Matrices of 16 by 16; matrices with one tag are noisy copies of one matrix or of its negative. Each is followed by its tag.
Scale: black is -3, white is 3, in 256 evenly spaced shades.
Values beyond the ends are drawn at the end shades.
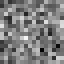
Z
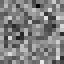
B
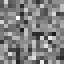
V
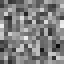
Z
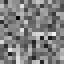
V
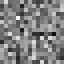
V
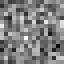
Z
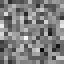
Z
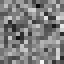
B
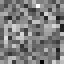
B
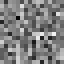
V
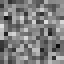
Z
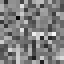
V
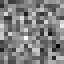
Z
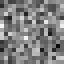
Z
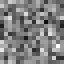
Z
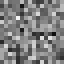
V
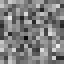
Z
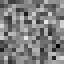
Z
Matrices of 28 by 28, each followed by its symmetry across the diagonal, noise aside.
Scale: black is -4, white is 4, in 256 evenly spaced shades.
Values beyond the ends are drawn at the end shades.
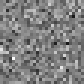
neither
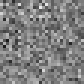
antisymmetric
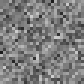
symmetric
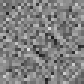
symmetric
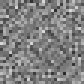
symmetric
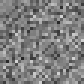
symmetric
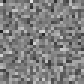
antisymmetric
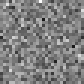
neither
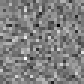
antisymmetric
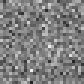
neither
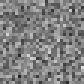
neither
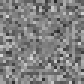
antisymmetric
